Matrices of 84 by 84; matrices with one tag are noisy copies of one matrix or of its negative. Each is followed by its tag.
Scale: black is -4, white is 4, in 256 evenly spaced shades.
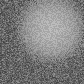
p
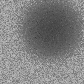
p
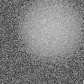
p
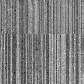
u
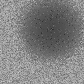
p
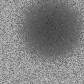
p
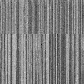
u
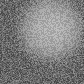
p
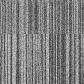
u
